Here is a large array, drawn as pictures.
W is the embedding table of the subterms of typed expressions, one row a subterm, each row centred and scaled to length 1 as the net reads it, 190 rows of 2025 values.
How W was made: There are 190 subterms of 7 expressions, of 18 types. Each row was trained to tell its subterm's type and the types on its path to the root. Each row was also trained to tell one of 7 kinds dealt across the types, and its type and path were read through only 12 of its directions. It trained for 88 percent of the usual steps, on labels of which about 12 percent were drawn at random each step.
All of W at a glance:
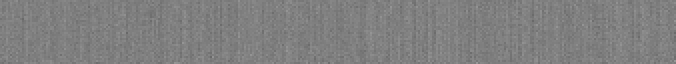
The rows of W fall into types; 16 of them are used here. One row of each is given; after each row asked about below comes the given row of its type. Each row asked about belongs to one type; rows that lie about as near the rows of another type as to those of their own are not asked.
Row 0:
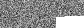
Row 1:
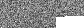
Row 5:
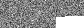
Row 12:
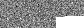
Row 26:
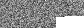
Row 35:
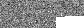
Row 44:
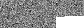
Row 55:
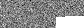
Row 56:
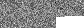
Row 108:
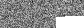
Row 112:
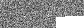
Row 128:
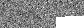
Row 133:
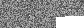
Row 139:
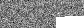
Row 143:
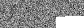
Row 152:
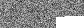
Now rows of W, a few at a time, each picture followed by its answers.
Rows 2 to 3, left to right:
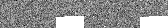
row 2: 108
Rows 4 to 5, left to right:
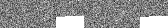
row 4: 56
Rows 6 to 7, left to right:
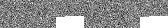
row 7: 0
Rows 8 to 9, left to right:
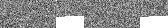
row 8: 35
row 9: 128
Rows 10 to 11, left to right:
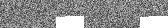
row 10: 12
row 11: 1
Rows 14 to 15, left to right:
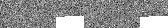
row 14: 44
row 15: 26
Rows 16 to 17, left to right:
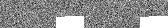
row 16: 44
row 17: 1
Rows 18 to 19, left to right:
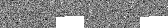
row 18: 1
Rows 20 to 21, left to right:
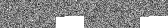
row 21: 152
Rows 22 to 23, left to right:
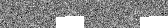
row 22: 55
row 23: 112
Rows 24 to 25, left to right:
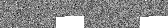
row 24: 128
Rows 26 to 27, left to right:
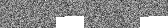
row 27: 1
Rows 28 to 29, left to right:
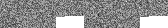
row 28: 44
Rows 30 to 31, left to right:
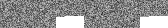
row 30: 152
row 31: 56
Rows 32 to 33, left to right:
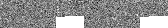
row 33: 35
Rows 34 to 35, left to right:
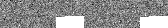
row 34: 12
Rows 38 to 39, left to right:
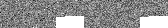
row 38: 35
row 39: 108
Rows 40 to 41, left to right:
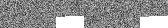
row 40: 5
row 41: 0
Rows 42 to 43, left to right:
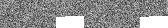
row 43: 5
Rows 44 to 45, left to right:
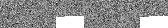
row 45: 26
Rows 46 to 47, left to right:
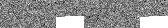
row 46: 35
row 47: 12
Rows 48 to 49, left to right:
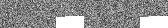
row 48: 55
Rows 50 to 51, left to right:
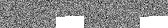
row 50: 108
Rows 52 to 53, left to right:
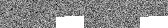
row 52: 26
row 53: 44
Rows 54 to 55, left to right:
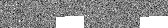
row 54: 128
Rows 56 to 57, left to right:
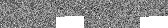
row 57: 112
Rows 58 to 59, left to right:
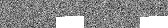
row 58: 1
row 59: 44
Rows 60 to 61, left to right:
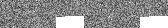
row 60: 12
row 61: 56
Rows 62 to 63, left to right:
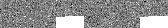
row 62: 112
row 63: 0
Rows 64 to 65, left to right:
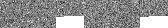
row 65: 35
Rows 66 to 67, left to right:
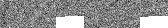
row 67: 108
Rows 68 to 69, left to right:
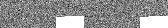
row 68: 139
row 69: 26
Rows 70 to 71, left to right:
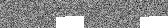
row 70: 55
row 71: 143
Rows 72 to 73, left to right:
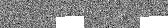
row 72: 26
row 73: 44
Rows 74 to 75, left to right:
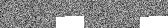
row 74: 26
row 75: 5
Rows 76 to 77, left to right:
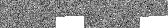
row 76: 108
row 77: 0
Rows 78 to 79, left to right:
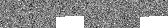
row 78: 143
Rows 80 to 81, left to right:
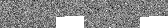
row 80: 1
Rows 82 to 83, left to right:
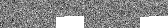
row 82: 44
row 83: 0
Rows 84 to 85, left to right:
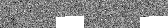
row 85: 12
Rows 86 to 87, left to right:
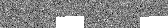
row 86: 152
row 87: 139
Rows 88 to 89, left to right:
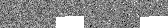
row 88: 0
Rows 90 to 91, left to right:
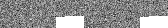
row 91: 35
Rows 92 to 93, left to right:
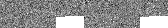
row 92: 5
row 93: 143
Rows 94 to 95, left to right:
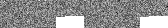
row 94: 128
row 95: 12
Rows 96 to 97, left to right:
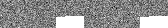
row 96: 143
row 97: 112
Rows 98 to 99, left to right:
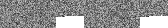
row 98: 26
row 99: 133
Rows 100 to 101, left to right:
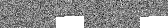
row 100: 108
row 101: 35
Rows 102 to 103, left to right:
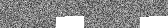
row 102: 56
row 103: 5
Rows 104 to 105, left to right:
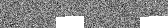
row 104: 55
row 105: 12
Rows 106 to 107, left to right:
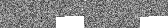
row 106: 26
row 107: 152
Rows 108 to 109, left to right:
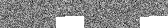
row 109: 12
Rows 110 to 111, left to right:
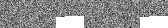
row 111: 35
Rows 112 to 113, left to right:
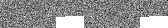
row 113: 133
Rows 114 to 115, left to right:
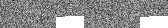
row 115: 133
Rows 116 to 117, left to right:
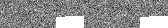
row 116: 5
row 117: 55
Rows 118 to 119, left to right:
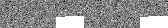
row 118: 112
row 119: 108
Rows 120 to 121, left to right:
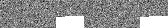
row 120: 128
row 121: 112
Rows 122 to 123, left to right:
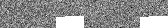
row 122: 12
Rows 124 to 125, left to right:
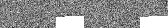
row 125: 44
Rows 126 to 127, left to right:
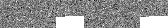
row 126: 112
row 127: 12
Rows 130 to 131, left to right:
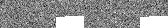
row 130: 1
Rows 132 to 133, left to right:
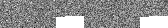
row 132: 152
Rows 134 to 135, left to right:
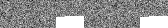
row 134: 56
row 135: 56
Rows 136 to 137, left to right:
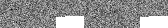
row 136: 112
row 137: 128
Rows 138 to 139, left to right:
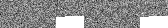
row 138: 5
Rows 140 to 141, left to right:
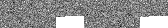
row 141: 152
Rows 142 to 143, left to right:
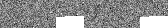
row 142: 1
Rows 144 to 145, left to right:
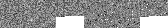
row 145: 128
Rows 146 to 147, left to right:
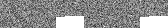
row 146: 152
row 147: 143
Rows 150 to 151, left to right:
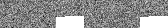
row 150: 5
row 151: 1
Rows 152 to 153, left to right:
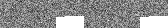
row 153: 133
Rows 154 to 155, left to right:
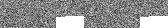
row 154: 152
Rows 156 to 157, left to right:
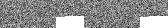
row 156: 0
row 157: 108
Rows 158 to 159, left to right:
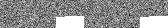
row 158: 0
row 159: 5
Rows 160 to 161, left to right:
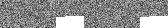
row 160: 133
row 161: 55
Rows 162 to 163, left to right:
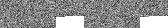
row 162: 133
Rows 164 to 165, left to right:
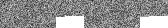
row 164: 26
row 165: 0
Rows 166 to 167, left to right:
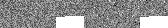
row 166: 133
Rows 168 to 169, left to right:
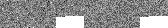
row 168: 112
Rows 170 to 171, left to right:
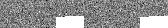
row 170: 139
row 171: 0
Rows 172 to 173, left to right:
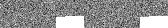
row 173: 56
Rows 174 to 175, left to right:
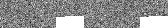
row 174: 128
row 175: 26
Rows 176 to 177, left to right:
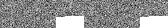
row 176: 108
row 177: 108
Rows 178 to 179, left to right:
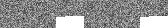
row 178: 143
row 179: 128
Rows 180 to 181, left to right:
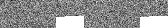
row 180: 1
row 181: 56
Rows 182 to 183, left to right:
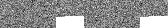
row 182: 108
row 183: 0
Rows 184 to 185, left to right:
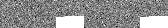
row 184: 12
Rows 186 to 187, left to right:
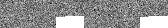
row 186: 55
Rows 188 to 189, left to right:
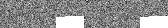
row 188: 139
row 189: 35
